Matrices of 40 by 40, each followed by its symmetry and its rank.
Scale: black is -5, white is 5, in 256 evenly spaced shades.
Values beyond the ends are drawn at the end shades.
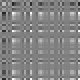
symmetric, rank one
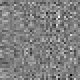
neither, rank five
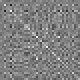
symmetric, rank five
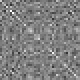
symmetric, rank five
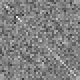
symmetric, full rank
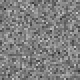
neither, full rank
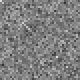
symmetric, full rank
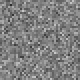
neither, full rank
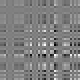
symmetric, rank one
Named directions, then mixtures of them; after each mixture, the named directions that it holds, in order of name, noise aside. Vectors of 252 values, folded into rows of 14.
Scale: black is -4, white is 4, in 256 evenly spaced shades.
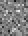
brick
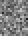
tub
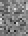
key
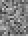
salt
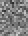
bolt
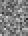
tub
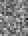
tub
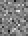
brick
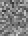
bolt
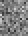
key, tub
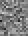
salt, tub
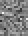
salt, tub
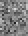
bolt, key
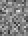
brick, salt
